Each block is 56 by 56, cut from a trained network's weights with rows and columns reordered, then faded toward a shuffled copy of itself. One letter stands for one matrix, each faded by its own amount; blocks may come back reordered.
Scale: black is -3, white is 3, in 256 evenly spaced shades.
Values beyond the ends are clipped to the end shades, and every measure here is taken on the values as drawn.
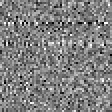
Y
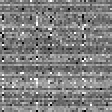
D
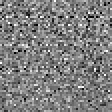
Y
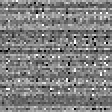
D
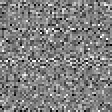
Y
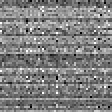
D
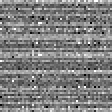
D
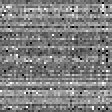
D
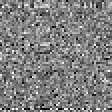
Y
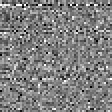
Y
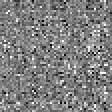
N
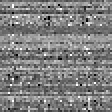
D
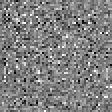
N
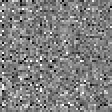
N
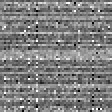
D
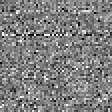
Y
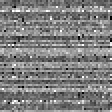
D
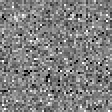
N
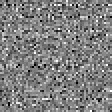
Y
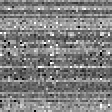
D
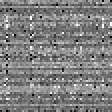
D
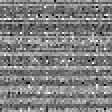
D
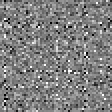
N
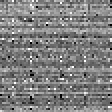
D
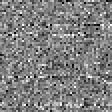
Y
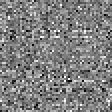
Y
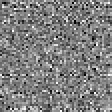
Y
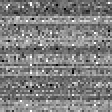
D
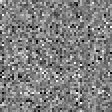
N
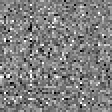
N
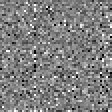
N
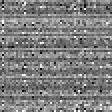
D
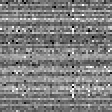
D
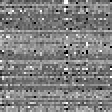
D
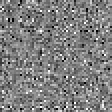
N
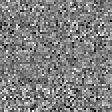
Y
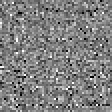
N
